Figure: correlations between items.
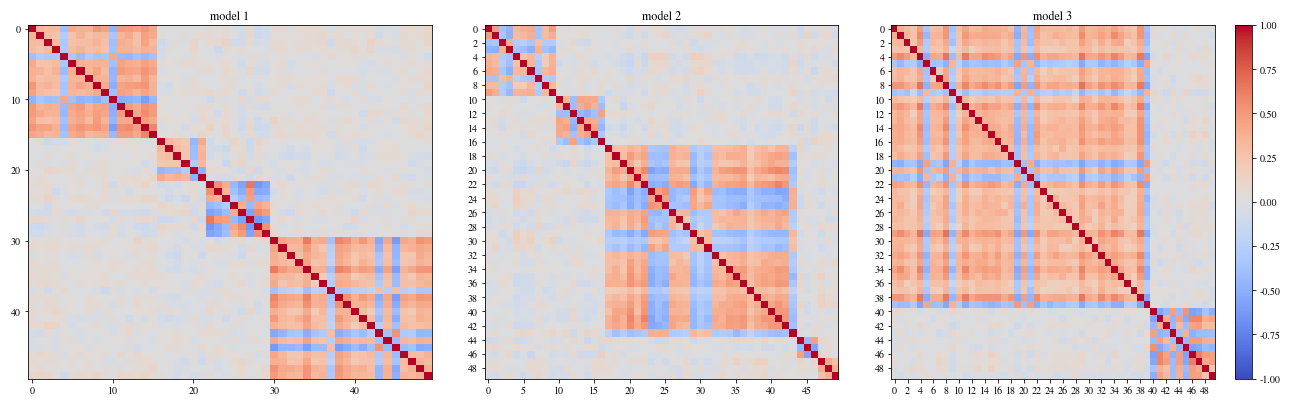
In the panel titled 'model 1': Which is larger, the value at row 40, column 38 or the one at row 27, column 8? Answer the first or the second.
the first
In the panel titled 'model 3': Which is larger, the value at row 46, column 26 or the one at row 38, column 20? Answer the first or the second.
the second
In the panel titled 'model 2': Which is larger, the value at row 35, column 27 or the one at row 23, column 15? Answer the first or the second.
the first
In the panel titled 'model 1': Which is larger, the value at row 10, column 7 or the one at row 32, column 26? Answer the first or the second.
the second
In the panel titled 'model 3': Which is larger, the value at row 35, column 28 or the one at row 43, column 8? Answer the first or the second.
the first
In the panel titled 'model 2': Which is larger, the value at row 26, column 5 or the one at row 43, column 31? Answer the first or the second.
the second
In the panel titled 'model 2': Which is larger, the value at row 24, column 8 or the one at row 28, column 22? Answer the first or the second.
the second
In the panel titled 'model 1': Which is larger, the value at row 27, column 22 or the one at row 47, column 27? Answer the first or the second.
the first
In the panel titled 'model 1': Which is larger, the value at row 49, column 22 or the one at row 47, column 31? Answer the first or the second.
the second
